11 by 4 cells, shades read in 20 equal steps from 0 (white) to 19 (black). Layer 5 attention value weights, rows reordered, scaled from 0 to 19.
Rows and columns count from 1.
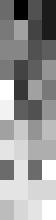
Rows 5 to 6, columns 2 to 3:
15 7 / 12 13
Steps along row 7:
down up down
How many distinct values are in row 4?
4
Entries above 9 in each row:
4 3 2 3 2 2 0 0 2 0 0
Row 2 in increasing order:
7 10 14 17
